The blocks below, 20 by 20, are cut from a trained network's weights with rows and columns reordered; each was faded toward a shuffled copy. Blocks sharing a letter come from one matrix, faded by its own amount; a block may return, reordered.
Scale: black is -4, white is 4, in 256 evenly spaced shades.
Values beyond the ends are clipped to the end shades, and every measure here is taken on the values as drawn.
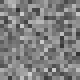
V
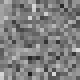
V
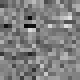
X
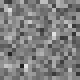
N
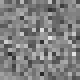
N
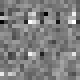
X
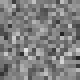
N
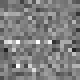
X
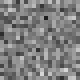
V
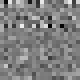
X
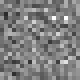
N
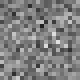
V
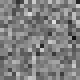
V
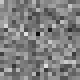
V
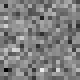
N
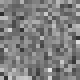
N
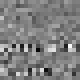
X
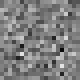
N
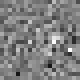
N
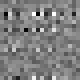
X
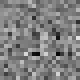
X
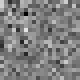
N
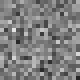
N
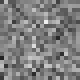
N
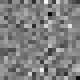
N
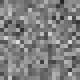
V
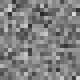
V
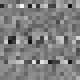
X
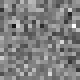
N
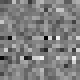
X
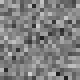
V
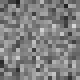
V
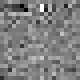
X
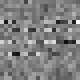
X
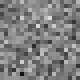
V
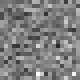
N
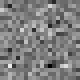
N
